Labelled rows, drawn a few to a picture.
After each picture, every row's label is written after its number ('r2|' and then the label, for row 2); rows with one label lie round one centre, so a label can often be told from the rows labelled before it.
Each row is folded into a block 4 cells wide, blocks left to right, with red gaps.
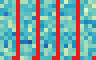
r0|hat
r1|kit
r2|hat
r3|hat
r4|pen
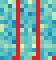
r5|pen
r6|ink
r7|pen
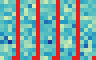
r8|kit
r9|pen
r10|kit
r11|pen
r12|hat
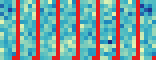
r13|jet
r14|pen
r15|ink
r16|ink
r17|pen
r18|kit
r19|ink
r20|jet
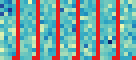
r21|jet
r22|ink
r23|pen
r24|ink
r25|hat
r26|kit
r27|pen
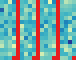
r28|ink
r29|pen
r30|ink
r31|kit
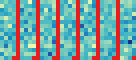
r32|hat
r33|ink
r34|pen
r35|pen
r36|ink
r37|pen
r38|kit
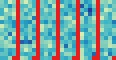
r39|pen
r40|kit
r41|pen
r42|hat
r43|jet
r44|pen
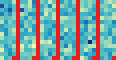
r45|jet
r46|ink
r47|pen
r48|hat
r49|kit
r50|pen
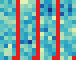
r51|hat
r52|kit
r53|jet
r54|jet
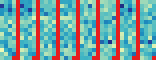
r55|jet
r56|jet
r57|hat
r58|hat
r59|pen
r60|kit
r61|jet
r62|kit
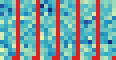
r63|jet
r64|hat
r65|jet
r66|hat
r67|kit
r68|kit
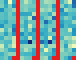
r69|ink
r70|kit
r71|kit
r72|ink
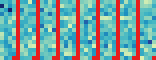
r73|jet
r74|ink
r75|ink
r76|hat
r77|kit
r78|hat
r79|hat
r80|kit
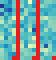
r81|jet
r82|ink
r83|hat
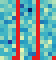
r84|kit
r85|jet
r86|pen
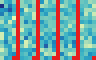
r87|jet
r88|pen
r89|hat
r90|hat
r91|pen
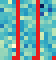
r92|ink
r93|hat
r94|jet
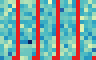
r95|pen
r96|kit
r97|ink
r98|ink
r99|pen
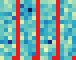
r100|kit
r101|jet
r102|kit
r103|pen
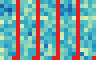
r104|jet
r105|pen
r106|hat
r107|jet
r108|hat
